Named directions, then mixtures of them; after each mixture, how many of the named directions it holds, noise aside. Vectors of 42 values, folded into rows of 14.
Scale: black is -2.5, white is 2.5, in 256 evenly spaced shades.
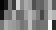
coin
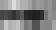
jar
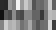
two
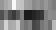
one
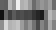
two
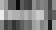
two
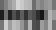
two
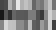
two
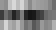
one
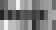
two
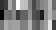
two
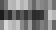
two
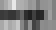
one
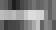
one
